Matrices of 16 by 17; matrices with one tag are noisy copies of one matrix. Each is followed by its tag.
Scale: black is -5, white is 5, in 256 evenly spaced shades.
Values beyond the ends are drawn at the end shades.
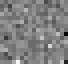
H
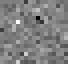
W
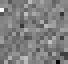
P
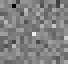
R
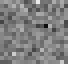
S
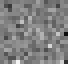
H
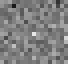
R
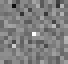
R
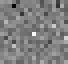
R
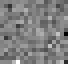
H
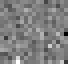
H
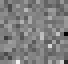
H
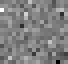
P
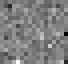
H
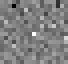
R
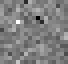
W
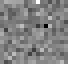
S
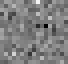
S
